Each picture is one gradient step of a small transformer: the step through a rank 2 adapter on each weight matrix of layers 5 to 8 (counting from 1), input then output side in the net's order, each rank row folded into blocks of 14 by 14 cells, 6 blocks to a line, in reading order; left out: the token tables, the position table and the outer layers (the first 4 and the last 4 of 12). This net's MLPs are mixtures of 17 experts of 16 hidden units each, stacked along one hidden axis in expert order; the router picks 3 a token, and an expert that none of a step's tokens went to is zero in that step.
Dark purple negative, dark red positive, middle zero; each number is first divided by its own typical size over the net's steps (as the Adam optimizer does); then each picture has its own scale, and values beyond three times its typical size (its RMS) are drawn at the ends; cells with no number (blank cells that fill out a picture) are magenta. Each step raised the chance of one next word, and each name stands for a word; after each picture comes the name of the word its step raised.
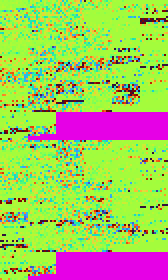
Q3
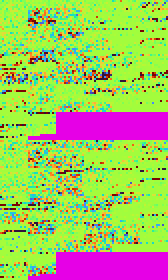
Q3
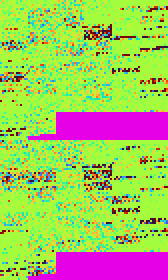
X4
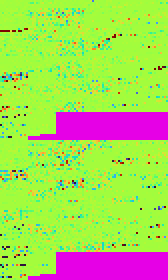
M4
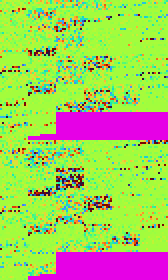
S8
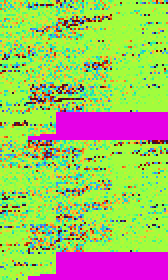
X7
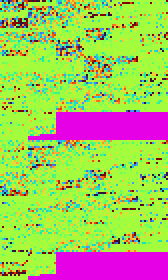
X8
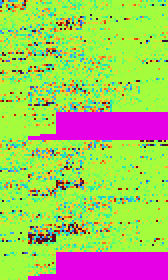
S8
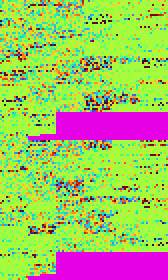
X7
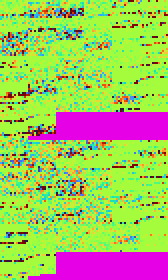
X4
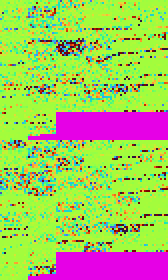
X8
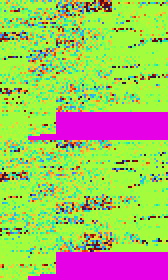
X7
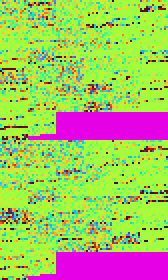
Q3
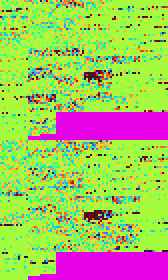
X7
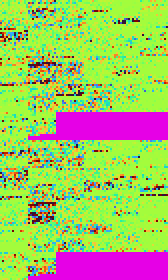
Q3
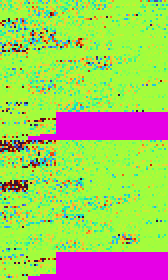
X8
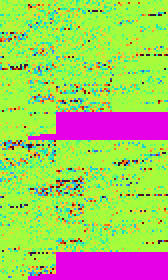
S8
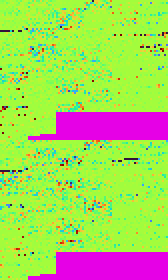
S8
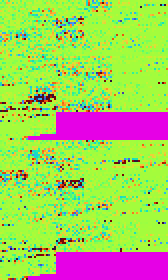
M4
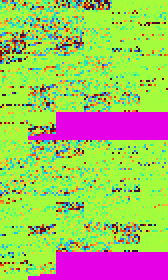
X8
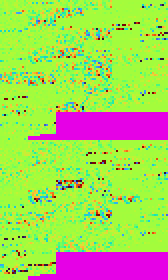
M4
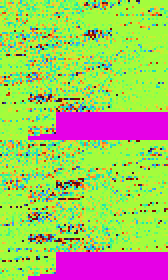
M4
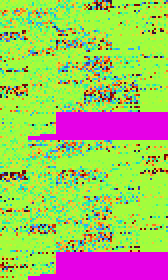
X7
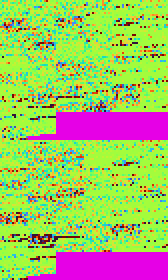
X4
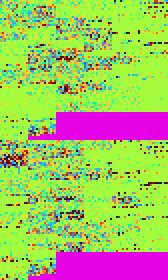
Q3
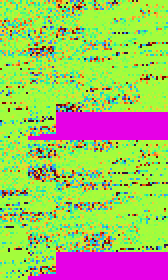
X7
